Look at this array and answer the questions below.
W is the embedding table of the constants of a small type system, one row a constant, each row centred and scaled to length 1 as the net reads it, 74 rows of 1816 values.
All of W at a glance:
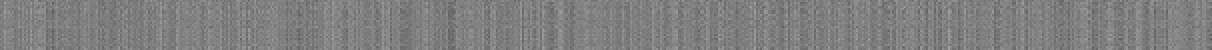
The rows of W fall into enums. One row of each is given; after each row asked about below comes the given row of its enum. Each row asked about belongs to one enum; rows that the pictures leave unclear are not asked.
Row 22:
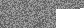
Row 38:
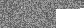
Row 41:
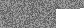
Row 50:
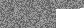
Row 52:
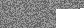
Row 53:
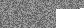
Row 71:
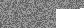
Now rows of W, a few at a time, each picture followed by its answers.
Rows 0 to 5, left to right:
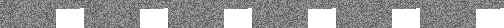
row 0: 38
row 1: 38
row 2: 71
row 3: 71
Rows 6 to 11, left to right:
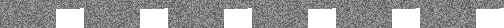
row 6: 53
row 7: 52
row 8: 38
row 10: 50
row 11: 50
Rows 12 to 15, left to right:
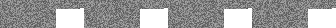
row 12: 52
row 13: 41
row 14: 52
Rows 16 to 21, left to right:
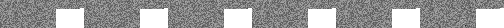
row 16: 71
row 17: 52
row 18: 52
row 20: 71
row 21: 50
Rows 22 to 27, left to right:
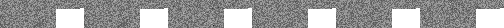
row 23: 22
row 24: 50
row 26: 71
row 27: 41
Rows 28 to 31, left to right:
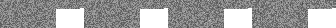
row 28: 71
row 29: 71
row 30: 50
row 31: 38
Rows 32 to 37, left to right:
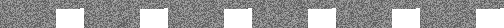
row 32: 52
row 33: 22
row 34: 52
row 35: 50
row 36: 71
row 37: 52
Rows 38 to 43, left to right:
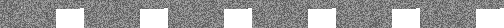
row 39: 41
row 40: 52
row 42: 22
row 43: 53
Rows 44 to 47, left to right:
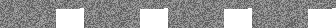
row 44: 50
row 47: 22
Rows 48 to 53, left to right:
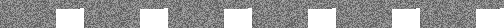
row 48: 52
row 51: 22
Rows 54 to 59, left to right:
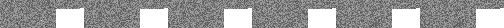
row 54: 50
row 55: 71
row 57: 52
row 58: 22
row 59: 22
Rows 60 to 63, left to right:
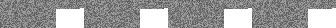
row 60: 71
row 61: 52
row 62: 41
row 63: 71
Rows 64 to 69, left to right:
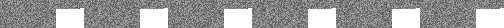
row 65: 50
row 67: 50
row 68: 38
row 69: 71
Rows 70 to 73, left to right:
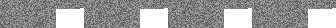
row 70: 22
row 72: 53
